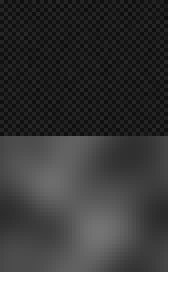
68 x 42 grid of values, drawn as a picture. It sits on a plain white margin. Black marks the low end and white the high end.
The table splits into 2 rows of 1 panel. Panel 1,1: very low, checkered, faint in contrast. Panel 2,1: low, smooth.
